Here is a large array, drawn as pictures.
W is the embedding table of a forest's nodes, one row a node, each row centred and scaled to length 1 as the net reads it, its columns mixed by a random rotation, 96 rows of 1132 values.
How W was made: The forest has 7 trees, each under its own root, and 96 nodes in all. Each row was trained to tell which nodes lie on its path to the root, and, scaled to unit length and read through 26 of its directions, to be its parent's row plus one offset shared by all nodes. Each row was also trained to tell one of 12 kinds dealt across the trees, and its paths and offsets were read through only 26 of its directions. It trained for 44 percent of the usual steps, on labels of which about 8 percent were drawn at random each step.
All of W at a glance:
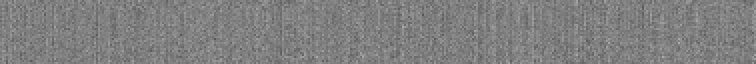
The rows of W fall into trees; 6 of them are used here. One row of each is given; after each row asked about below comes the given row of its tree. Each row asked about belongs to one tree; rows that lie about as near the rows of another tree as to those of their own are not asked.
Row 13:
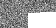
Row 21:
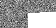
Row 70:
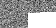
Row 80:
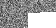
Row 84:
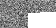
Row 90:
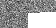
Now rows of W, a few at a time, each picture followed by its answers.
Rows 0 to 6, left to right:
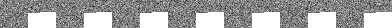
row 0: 84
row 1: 70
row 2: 84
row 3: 80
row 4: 80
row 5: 90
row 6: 80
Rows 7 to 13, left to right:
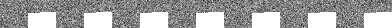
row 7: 84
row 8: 21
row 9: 84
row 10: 70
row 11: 70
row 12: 13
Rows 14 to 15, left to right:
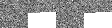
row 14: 21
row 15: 90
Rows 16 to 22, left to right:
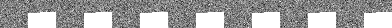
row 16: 13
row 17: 70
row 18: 21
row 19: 70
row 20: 13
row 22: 80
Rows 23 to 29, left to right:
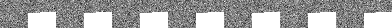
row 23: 21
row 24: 13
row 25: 21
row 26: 70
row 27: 21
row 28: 13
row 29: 70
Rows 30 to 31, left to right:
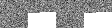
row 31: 80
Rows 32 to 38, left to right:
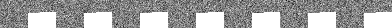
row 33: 13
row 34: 70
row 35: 70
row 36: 80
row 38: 21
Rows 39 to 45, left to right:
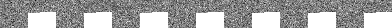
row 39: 21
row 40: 13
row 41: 21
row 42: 70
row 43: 70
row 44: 84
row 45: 80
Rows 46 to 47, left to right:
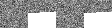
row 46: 84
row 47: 13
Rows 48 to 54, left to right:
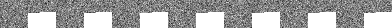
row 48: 84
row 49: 80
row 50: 21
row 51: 80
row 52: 13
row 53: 13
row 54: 90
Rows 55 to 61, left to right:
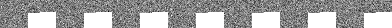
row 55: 84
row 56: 70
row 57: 21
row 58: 13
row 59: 21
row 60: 70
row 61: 84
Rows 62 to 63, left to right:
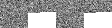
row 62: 70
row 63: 84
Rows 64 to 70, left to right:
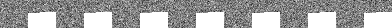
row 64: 13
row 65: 21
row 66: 21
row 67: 70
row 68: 84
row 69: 90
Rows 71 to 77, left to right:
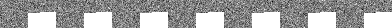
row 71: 80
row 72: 80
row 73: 70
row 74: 80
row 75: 13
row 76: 80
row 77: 90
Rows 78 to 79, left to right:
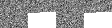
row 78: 21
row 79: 21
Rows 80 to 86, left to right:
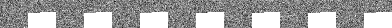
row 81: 21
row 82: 21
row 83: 84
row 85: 13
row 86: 70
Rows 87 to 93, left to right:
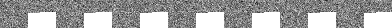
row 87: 70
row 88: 13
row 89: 13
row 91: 80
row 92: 70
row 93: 80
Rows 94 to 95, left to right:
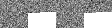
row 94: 90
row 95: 13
